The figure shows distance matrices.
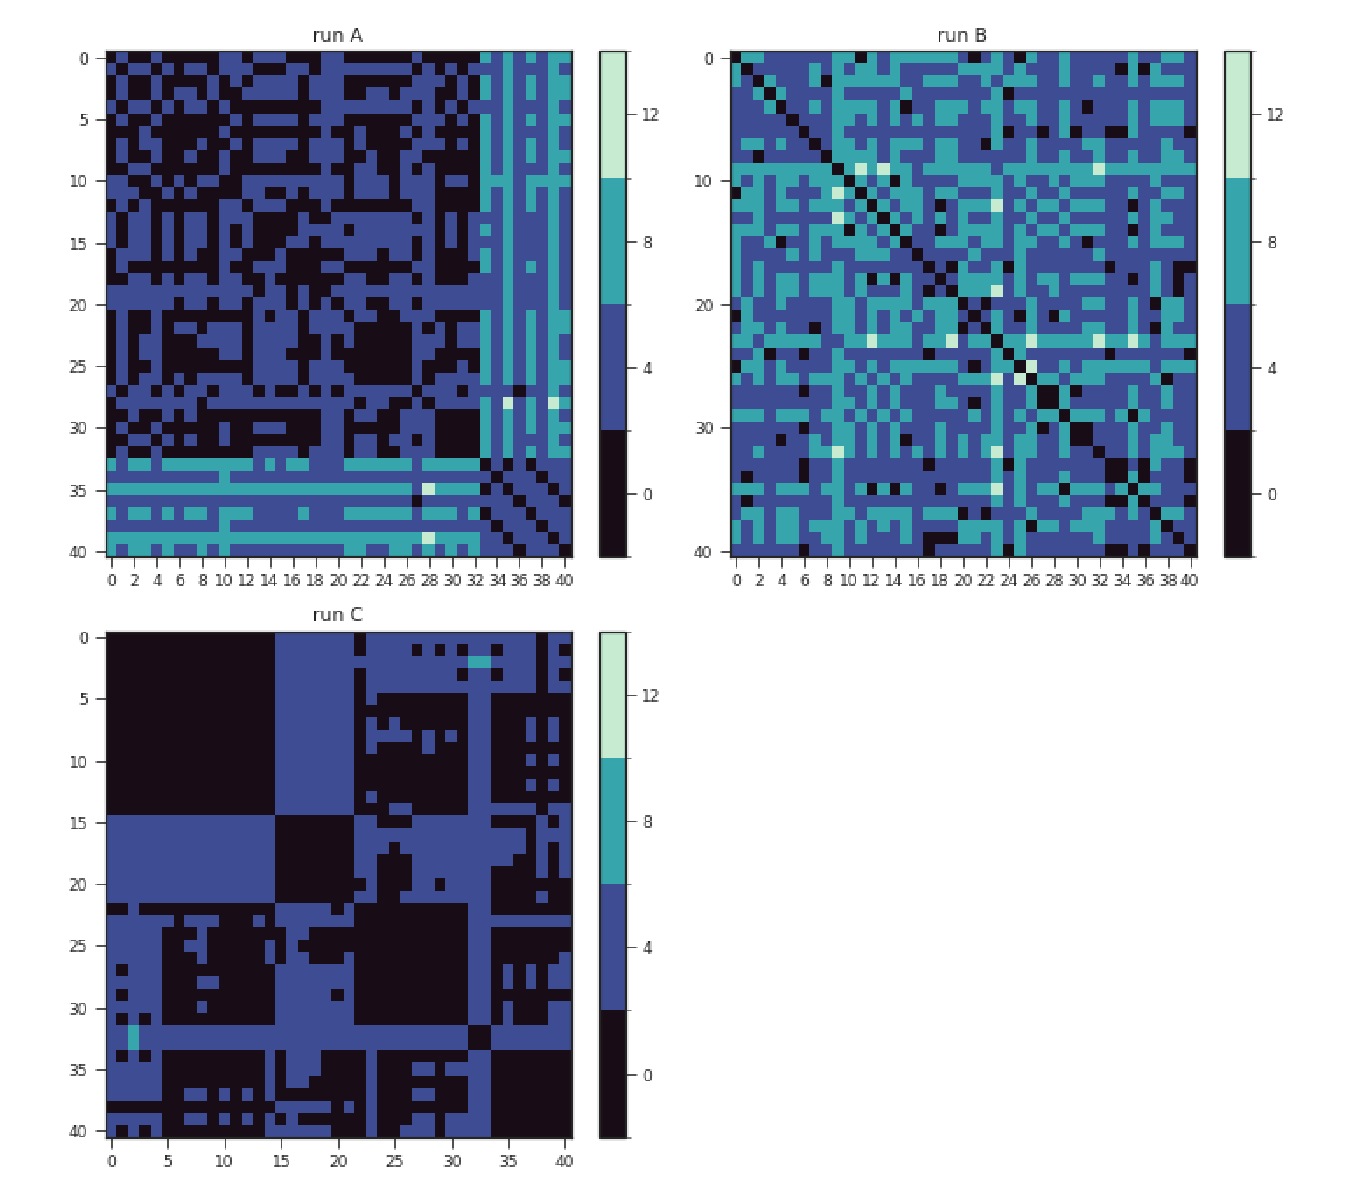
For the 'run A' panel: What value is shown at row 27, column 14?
4
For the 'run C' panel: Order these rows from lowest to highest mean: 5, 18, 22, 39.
22, 5, 39, 18
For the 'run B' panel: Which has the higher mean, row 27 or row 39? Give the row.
39
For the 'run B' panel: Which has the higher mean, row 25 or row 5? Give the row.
25
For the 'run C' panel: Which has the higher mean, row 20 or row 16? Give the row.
16
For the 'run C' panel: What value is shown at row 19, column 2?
4
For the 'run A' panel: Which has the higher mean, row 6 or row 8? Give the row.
8
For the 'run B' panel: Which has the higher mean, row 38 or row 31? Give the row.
38
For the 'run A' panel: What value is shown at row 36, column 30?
4
